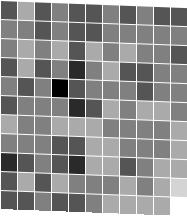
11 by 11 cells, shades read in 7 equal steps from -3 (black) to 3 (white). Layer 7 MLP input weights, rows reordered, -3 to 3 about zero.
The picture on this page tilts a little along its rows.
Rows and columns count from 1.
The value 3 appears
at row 11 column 11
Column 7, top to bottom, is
0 0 0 1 0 1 0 1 1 0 1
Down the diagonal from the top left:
-1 0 0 0 -1 -1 0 0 0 1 3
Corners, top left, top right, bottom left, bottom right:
-1 -1 -1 3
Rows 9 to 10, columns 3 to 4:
0 -1 / -1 1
